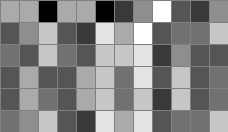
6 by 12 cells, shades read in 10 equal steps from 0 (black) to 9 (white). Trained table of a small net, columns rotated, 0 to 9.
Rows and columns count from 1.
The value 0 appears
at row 1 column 3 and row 1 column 6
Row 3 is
4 3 7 4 3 7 7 8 2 5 3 3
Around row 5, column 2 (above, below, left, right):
6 5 3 4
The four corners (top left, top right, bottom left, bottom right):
6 5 4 7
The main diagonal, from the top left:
6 5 7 3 6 8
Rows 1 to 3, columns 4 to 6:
6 6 0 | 3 2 8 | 4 3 7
